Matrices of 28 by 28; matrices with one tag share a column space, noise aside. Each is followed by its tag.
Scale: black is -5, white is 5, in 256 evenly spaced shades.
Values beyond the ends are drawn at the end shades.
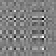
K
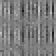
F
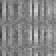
F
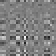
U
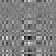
U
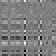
U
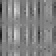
F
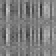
F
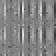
F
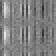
F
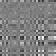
U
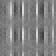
F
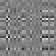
K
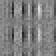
F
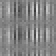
F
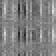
F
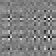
K
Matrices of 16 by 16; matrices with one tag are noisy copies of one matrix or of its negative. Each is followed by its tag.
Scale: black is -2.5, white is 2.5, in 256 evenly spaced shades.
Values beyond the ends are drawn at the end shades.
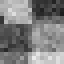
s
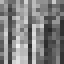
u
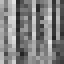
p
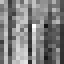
u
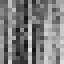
u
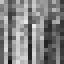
u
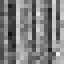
p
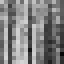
u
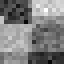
s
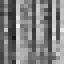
p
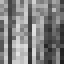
u
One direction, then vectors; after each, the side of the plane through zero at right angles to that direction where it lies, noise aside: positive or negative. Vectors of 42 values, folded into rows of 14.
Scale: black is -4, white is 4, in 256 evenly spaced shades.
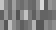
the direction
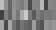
positive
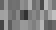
negative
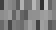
negative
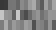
negative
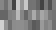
negative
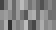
negative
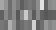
positive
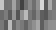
positive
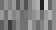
negative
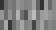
negative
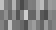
positive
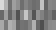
positive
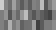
positive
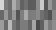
positive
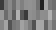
negative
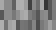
positive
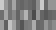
positive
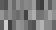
negative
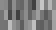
positive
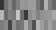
negative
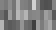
negative
